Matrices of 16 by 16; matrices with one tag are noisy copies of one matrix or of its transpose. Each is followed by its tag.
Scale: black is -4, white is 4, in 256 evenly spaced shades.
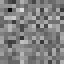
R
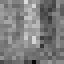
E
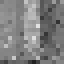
E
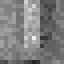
E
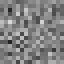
R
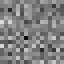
R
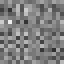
R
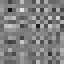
R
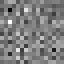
R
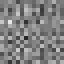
R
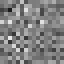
R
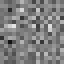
R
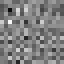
R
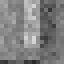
E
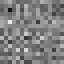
R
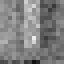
E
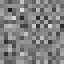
R
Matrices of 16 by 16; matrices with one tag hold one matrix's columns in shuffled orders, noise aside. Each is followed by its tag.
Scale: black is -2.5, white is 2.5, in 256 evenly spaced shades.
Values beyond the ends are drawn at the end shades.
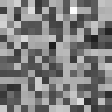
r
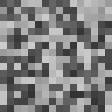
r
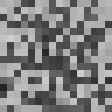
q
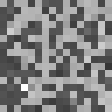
r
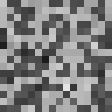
r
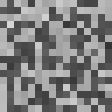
q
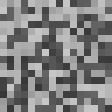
q
